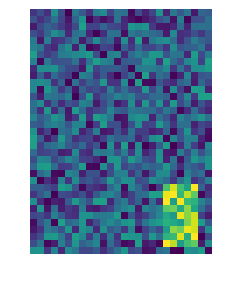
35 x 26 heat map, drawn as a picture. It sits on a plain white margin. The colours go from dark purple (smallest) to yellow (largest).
In the bottom right lies a patch that is higher than the rest. No row or column stands out. No regular stripes run through it. On average the colour sits 30% of the way up the scale. The bottom right is the ninth with the highest average.
